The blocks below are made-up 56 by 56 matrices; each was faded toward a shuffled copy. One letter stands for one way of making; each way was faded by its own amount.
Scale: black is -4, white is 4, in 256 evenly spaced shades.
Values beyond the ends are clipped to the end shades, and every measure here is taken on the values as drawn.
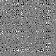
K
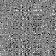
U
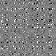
K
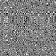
U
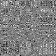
U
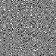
U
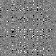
K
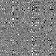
K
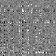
K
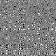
U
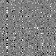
K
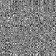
U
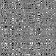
K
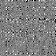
K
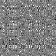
U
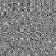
U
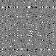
K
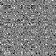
U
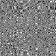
U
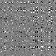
K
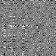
K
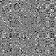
U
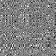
U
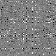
K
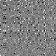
U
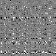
K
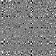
K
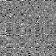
U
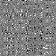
U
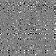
K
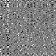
U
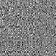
U
